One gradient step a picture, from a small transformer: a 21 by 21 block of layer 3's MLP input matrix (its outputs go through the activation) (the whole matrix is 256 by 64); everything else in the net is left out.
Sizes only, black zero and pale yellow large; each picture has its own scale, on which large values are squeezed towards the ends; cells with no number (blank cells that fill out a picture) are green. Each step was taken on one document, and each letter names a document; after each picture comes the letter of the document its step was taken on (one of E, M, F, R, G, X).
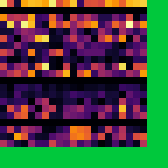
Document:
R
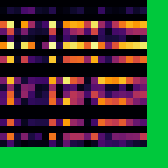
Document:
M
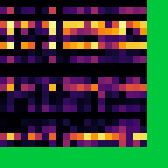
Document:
M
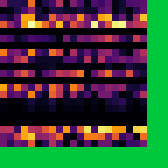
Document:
R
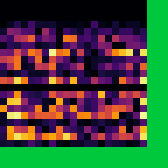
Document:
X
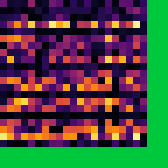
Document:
R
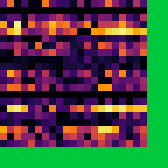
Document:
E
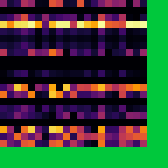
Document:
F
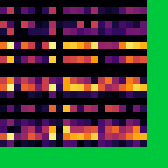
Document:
M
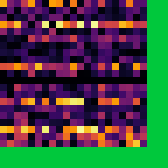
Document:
R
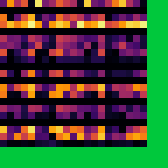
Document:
F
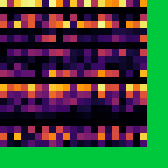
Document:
E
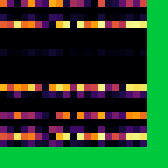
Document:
F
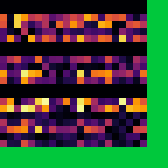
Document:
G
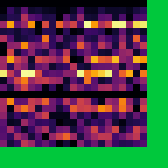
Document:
G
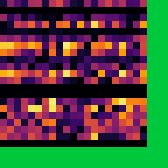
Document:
E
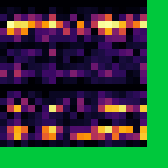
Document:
X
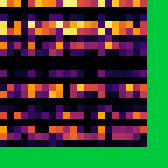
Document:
F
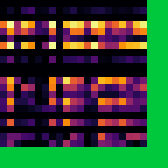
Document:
M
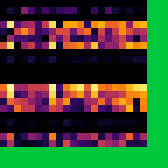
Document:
M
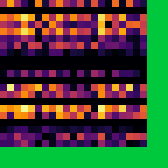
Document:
F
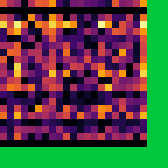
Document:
E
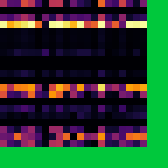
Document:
F
